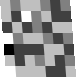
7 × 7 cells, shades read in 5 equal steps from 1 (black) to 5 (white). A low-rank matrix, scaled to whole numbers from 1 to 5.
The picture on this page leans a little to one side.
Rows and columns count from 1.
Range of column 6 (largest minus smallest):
2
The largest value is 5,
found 3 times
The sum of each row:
23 22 21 24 17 22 25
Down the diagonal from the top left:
4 2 2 4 4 2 4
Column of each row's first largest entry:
1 3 2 1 5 1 1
